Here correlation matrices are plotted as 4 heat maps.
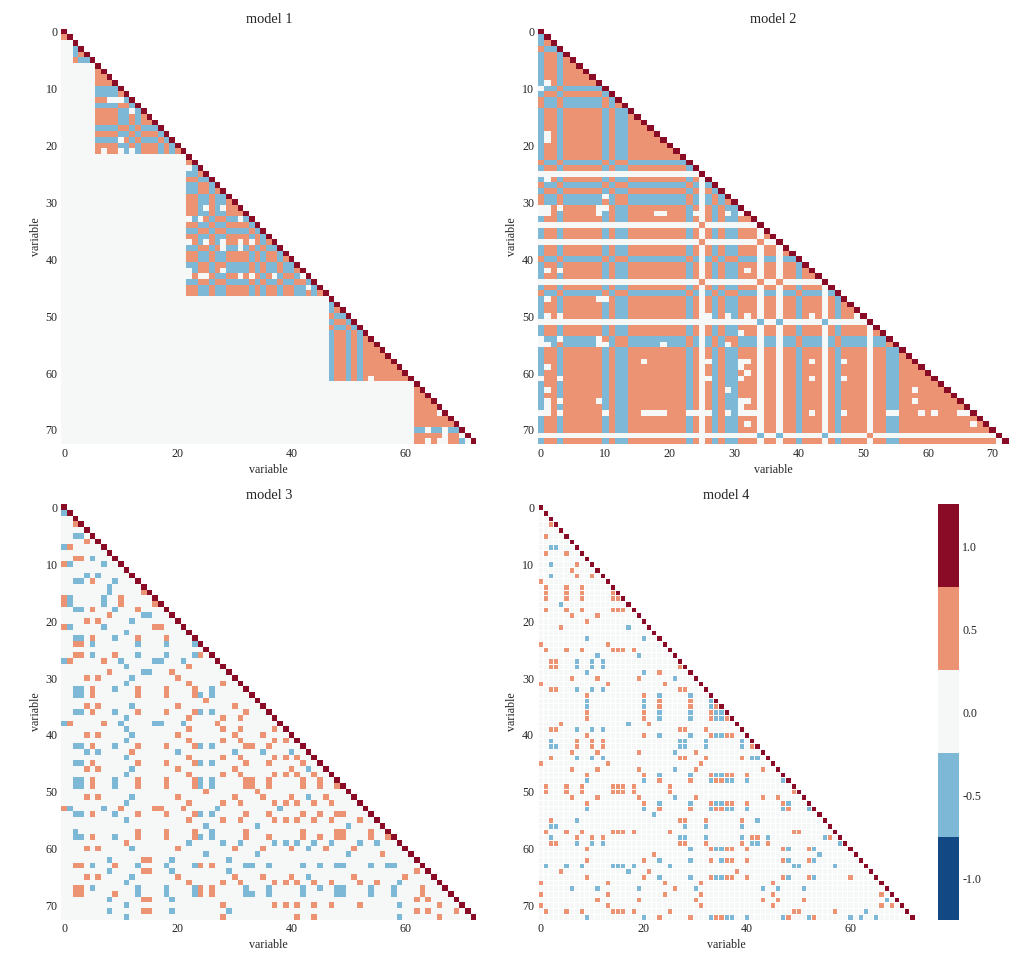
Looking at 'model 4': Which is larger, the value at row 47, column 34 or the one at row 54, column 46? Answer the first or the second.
the second
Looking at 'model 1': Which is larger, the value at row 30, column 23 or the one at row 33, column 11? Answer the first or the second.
the first
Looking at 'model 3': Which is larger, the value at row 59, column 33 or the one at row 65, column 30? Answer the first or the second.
the second
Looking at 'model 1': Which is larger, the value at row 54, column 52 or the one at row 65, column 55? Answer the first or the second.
the second
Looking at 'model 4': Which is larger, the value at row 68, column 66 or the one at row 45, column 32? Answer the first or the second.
the first
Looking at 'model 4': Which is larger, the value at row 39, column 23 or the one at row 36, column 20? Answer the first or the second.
the second
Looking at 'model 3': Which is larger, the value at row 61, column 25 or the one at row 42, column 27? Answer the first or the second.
the second
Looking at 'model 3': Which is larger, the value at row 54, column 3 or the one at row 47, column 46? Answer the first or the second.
the second
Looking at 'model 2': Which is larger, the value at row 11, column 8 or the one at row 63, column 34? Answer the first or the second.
the first
